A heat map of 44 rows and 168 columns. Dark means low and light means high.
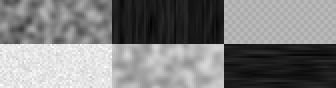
It is made of 2 by 3 panels. Panel 1,1: middling, blotchy. Panel 1,2: very low, streaked downward, faint in contrast. Panel 1,3: high, checkered, faint in contrast. Panel 2,1: very high, fine-grained, faint in contrast. Panel 2,2: high, blotchy. Panel 2,3: very low, streaked across, faint in contrast.
